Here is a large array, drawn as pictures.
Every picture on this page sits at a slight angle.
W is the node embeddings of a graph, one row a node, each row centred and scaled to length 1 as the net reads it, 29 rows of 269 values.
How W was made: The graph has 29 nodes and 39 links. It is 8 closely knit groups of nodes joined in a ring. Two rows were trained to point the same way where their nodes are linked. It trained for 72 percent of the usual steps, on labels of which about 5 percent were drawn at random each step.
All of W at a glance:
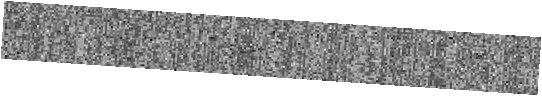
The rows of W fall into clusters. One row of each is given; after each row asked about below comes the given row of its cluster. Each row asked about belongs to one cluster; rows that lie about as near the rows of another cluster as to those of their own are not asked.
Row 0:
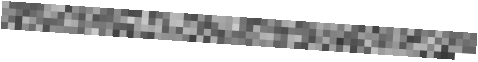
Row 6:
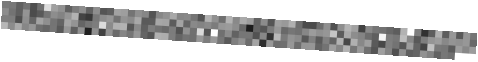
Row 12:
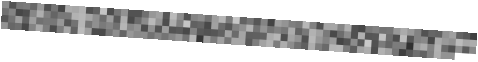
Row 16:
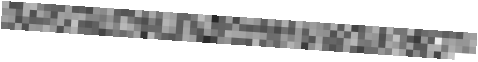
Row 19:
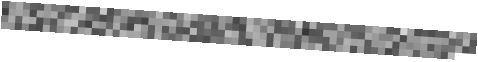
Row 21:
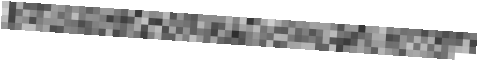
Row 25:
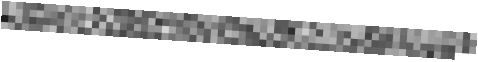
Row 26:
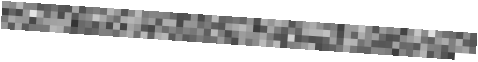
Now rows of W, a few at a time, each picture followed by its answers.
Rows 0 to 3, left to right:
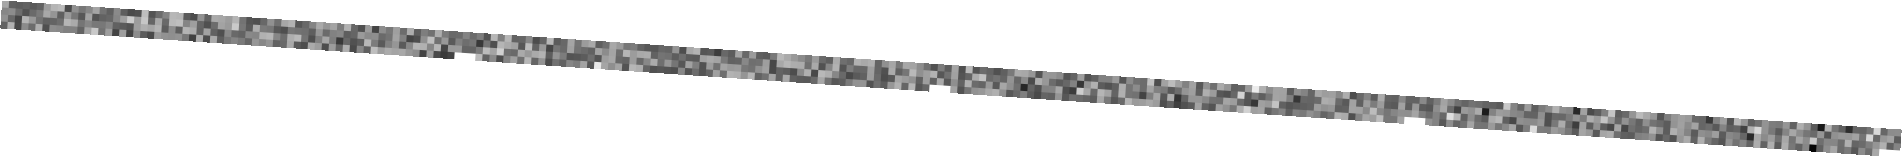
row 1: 26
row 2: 21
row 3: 19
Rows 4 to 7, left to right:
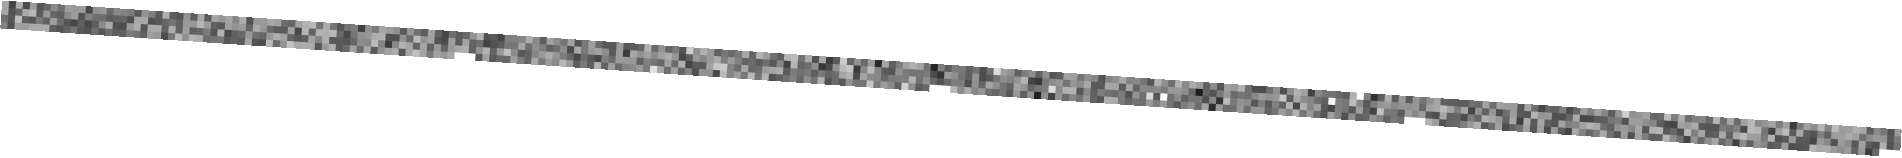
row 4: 21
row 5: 0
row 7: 25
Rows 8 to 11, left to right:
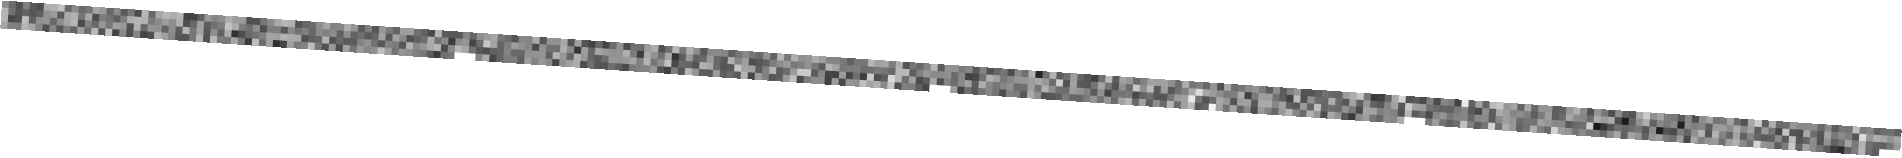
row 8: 6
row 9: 25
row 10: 12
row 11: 12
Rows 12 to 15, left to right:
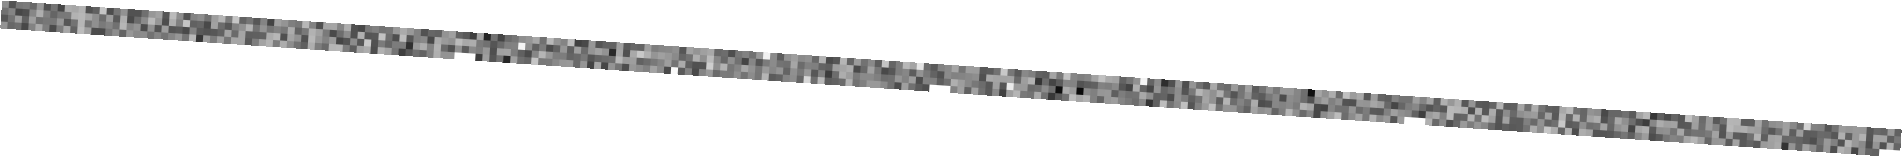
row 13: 0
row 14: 19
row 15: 26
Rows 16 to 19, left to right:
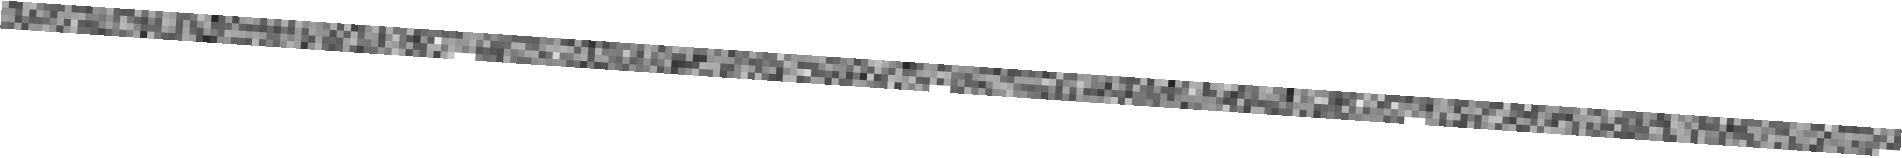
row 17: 12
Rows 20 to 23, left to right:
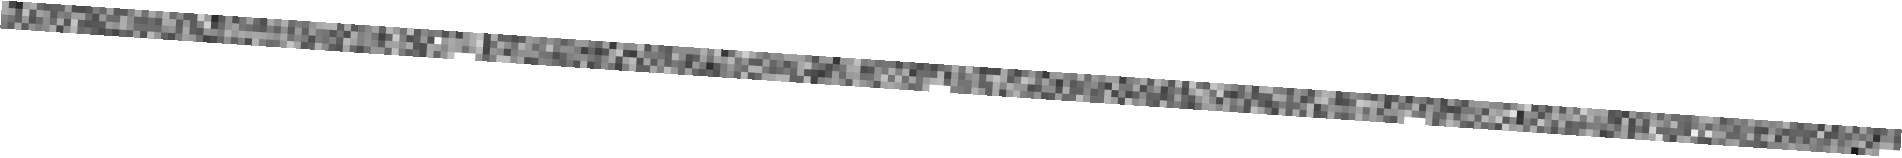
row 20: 16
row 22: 19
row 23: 6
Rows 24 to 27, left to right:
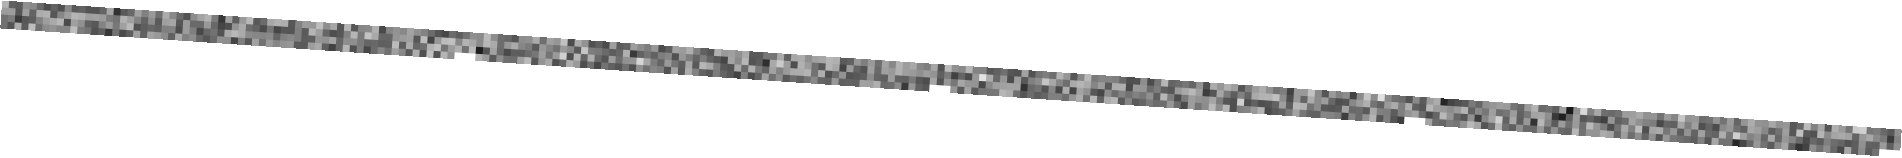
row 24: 16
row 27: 25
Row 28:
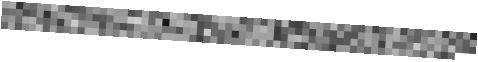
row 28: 0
